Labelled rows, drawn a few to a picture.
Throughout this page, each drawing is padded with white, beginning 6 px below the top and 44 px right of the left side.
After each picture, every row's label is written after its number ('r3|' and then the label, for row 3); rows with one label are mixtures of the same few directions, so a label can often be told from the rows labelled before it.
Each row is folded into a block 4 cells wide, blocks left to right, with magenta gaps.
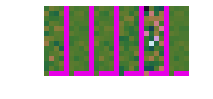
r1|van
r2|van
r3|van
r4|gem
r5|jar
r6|van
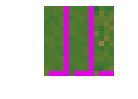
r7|gem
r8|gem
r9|jar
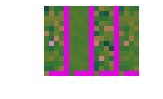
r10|jar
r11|gem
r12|van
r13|jar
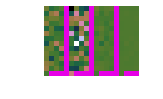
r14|van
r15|jar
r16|jar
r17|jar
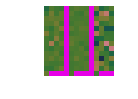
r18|jar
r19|van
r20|van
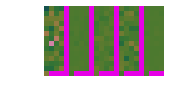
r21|jar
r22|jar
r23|gem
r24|van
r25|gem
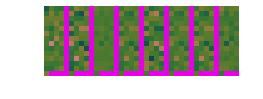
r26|jar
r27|van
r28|jar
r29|van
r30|van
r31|van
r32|van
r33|jar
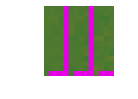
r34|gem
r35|gem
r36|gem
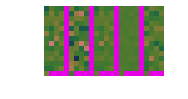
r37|jar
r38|van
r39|jar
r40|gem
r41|van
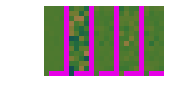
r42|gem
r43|gem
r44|jar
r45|jar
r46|jar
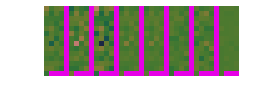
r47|jar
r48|jar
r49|jar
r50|jar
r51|jar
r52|gem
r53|van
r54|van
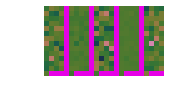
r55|van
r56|jar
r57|van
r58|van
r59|jar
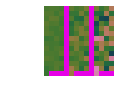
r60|gem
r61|gem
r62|gem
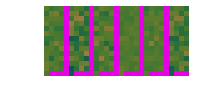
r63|van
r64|gem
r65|van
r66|gem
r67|jar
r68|gem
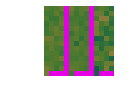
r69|gem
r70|jar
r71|gem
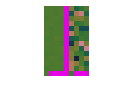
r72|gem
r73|van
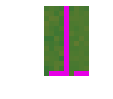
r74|gem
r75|jar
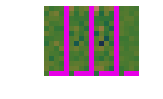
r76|van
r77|jar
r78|jar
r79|gem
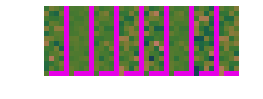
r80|van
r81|gem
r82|van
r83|gem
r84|van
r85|van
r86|gem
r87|gem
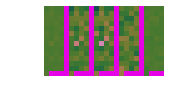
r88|jar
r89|jar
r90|jar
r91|gem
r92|gem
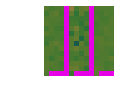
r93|van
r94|jar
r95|gem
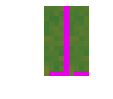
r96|gem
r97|gem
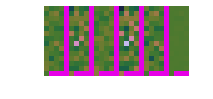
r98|van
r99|jar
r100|gem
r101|jar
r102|van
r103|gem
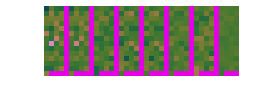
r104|jar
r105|jar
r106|gem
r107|van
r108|van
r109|van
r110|gem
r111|gem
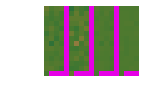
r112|jar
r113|jar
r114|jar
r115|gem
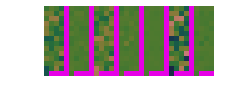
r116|gem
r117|van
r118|gem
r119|jar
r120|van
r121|gem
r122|jar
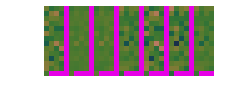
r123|van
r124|jar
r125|jar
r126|jar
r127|van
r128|jar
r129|jar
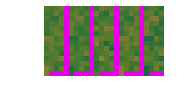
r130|gem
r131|gem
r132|van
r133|gem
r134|gem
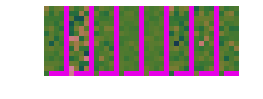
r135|jar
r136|gem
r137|van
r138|van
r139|gem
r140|jar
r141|jar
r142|van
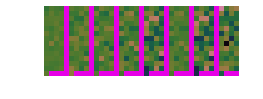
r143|jar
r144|gem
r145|van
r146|van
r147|gem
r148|van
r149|gem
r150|jar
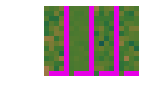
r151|gem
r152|van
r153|jar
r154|van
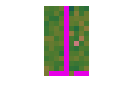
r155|gem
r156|jar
